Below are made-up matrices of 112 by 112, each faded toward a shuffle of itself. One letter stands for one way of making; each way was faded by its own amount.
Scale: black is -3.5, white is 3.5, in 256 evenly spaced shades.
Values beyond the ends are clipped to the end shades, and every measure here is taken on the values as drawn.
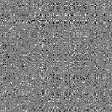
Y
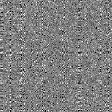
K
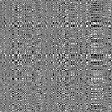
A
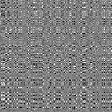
A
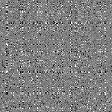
Y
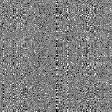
K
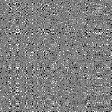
Y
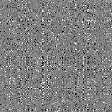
Y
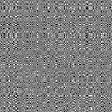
A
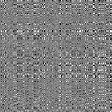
A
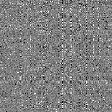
K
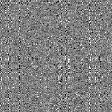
K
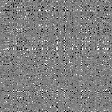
Y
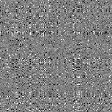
Y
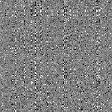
K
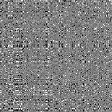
Y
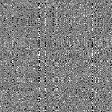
K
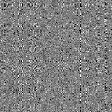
K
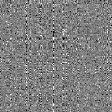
K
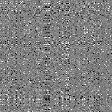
Y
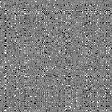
Y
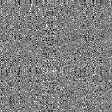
K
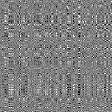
A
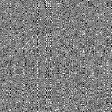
K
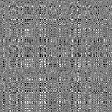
A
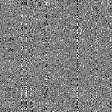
K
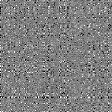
Y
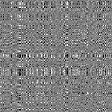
A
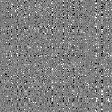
Y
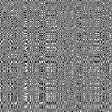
A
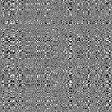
A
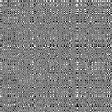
A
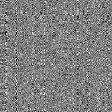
K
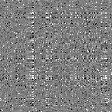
Y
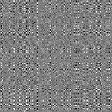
A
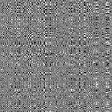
A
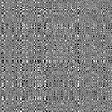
A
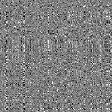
K
